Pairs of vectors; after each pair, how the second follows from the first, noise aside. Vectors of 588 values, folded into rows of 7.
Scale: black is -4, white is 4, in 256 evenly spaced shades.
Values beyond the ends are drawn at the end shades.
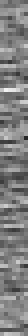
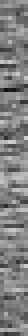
negated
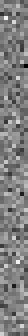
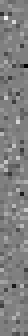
partly zeroed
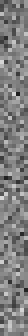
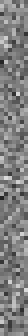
negated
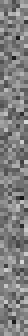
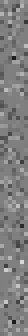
partly zeroed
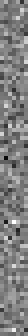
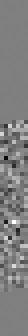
partly zeroed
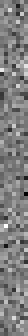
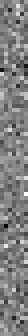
negated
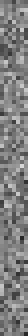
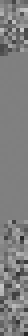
partly zeroed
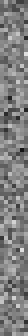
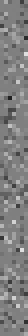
partly zeroed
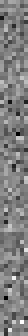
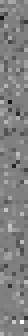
partly zeroed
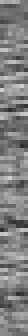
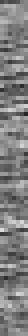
negated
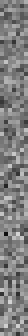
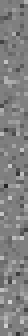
partly zeroed
